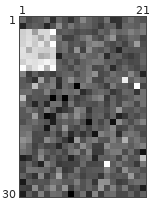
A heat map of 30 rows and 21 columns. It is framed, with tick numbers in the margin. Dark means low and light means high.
An odd patch, higher than its surroundings, sits in the top left. The ninth with the highest average is the top left. Most values sit low, with a long tail of high ones. The halves do not mirror each other.
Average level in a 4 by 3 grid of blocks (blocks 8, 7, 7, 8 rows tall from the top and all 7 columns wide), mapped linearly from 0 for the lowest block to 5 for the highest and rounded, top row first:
5 1 0 / 1 0 1 / 0 0 1 / 0 0 1
